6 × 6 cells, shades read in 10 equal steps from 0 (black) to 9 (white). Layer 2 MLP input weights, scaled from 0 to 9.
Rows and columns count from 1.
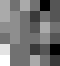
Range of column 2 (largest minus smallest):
1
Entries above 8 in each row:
0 0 0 0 0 1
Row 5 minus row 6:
-1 0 0 -4 -1 -2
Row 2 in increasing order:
2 3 4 4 5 6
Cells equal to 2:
3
